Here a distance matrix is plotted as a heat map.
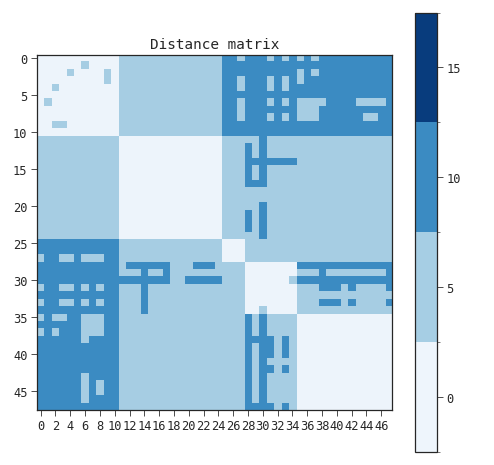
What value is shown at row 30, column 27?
5
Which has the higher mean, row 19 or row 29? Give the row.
29
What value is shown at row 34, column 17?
5
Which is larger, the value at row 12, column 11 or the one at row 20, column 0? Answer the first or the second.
the second
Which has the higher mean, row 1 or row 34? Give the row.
1
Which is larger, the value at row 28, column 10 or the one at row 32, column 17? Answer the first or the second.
the first
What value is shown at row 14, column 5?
5
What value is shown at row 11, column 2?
5
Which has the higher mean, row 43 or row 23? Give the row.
43
